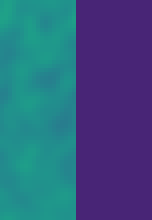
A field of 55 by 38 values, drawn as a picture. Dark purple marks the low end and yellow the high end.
The table splits into one row of 2 panels. Panel 1,1: middling, blotchy, faint in contrast. Panel 1,2: very low, flat.
